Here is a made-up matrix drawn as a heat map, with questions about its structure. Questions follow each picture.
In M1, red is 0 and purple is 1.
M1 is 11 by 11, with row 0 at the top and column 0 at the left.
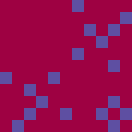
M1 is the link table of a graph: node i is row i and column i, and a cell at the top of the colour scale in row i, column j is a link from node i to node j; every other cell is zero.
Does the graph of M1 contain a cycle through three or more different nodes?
no
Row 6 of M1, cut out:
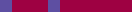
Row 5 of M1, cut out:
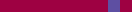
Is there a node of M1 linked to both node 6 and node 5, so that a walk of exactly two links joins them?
no
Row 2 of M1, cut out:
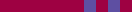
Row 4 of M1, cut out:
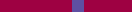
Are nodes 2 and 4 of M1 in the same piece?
no
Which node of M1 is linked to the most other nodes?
node 9
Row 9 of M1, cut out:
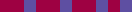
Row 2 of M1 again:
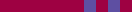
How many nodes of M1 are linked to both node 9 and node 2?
0
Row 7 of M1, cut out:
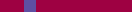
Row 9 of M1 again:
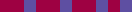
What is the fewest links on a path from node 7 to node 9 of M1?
2
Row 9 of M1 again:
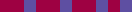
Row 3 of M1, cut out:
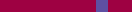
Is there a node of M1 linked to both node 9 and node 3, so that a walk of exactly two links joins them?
yes
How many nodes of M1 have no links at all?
0
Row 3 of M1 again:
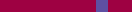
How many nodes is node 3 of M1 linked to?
1
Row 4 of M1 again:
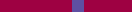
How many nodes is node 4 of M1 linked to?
1
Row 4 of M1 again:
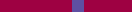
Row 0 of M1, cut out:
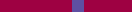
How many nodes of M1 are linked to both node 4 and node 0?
1
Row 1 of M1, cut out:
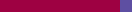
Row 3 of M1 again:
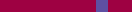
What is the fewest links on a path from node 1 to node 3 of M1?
4
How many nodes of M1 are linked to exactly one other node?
6
